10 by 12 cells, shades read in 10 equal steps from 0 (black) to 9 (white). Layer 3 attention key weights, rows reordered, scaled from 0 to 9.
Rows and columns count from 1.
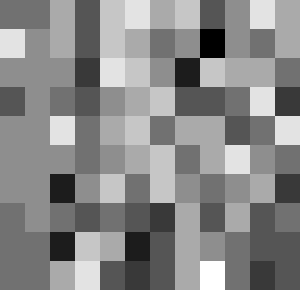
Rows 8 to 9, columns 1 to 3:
4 5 4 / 4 4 1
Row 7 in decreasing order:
7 7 6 5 5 5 5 5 4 4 2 1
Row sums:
67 59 61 53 66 64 56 47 47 54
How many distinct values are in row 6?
5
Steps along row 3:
same same down up down down down up down same down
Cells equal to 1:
4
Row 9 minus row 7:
-1 -1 0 2 -1 -3 -4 1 1 -1 -3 1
